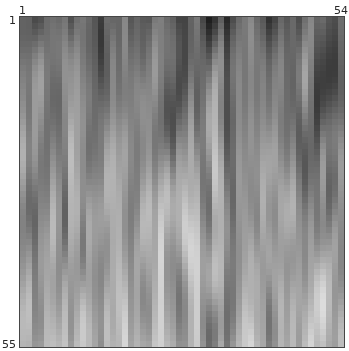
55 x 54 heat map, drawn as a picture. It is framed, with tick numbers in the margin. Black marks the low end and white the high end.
There is an overall slope up to the bottom. The grain runs up and down. The histogram is bell-shaped.
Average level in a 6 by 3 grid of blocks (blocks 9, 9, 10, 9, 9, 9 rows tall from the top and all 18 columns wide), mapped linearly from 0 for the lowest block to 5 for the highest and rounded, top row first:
1 0 0 / 2 1 1 / 3 3 2 / 3 4 3 / 4 4 4 / 5 4 5
